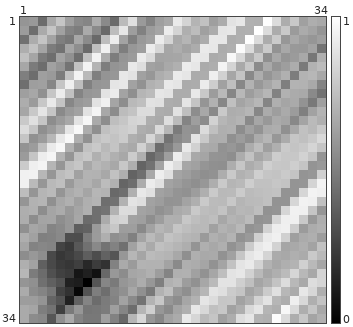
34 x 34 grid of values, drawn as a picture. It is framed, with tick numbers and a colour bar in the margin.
Grain: diagonal, up to the right. Ninth with the lowest average: bottom left. Dips: one, in the bottom left.
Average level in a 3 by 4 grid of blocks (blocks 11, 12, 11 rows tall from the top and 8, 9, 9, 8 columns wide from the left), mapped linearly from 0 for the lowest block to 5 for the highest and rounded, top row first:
3 4 5 3
4 4 4 5
0 2 4 5
